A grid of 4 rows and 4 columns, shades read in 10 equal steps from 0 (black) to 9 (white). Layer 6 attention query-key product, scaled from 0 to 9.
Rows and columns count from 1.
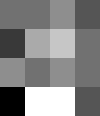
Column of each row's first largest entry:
3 3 1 2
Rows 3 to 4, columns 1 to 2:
5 4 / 0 9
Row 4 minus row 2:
-2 3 2 -1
